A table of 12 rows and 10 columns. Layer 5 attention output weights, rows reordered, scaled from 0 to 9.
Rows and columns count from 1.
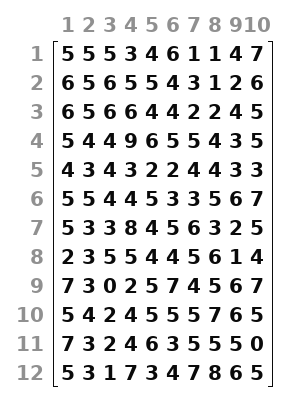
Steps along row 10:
down down up up same same up down down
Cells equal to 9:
1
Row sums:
41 43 44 50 32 47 44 39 46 48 40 49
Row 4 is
5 4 4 9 6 5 5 4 3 5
